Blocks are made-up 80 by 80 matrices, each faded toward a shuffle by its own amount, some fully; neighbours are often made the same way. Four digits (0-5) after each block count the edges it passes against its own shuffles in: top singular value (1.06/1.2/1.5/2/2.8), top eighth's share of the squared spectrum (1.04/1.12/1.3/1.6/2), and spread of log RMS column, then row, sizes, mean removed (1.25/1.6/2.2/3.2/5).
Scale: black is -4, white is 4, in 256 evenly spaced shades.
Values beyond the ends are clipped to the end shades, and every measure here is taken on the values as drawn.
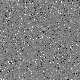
0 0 0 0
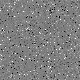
1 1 0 0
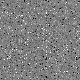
2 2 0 0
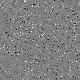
0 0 0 0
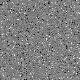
0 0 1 0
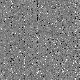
1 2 2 0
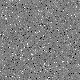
0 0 0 0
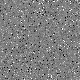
1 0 0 0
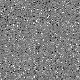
3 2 1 1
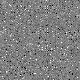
3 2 1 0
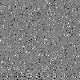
3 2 0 1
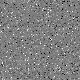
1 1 0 0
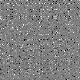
4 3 1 2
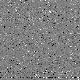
3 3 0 1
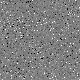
0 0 0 0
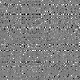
4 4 2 3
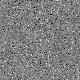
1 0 0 0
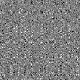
4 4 2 2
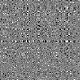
4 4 3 3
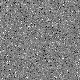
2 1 0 0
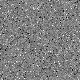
1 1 0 0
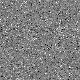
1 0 0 1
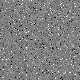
2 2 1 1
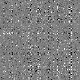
4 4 3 2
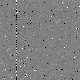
4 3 1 0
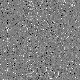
3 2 1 0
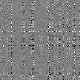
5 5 4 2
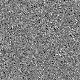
0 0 0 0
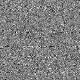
1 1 0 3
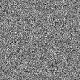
3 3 1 1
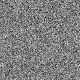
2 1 0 0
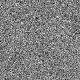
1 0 0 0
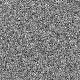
1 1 0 0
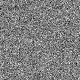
2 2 0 1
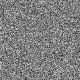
1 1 0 0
